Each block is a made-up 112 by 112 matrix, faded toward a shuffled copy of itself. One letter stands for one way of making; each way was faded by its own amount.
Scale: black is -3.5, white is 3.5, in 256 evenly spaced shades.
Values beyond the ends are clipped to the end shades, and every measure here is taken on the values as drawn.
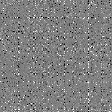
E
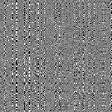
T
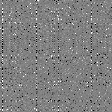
E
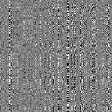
T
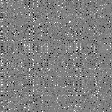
E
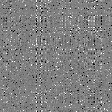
E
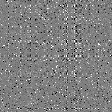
E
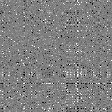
E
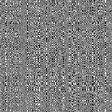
T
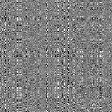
T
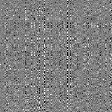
T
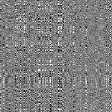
T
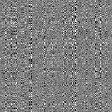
T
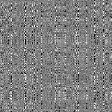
T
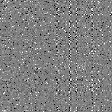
E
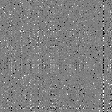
E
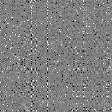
E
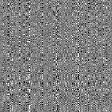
T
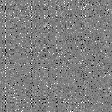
E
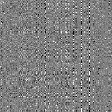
T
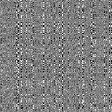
T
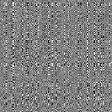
T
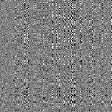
T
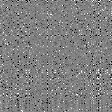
E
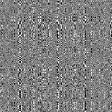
T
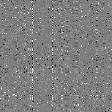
E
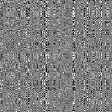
T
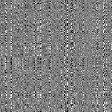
T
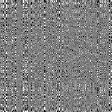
T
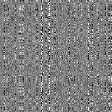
T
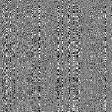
T
